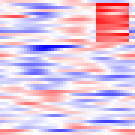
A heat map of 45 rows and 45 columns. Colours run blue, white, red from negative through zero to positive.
The grain runs across in streaks. The ninth with the highest average is the top right. Overall the values sit about 50% of the way up the scale. The ninth with the lowest average is the middle left. In the top right lies a patch that is higher than the rest.
